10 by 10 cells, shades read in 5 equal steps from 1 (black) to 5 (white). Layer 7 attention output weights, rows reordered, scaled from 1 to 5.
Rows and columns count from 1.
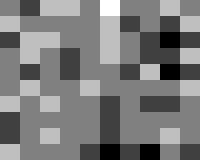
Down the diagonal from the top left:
3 3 4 2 3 3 3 3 4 2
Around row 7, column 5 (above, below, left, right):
4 3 3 2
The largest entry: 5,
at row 1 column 6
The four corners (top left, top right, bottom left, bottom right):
3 3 4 2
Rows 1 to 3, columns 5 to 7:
3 5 3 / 3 4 2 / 3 4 3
